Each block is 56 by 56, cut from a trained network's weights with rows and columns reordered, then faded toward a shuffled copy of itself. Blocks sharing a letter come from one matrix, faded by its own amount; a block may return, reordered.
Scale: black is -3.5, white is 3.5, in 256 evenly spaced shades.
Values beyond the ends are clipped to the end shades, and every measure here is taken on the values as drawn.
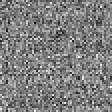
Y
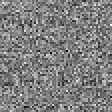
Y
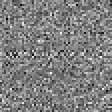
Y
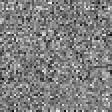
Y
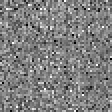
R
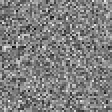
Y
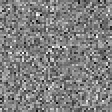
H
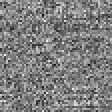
Y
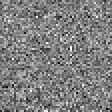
H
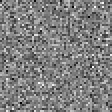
H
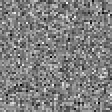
H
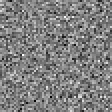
H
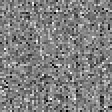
R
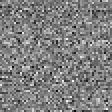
Y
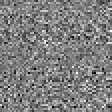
Y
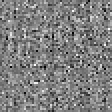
R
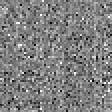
R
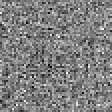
H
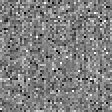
R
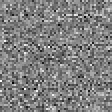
Y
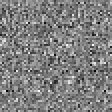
Y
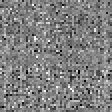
R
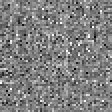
R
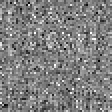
R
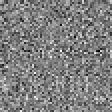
Y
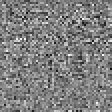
Y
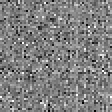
R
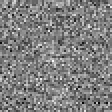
H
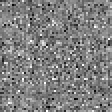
R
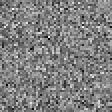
H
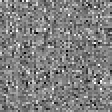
R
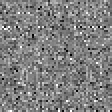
R
